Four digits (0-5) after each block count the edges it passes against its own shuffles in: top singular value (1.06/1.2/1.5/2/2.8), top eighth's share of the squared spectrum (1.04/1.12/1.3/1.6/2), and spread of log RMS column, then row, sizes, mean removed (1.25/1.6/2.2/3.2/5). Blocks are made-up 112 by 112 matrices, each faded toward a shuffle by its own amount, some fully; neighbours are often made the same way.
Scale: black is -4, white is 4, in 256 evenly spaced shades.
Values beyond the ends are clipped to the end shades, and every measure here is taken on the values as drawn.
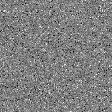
3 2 1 1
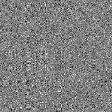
4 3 2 2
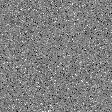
1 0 0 0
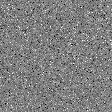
0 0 0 0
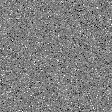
2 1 0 0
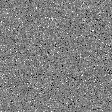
2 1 0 0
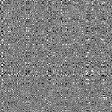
5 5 3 3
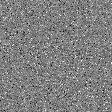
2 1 0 0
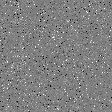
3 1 0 0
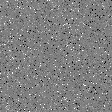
1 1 0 0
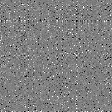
4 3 2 2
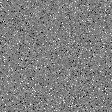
0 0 0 0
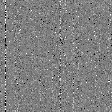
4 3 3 0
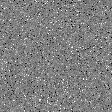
0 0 0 0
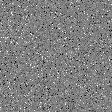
0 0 0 0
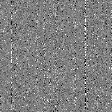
3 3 3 0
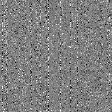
2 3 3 0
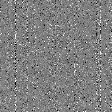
2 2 3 0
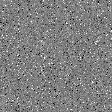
1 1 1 0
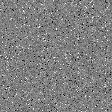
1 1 1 0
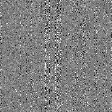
2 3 4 0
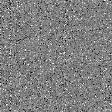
1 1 2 0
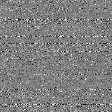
2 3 0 4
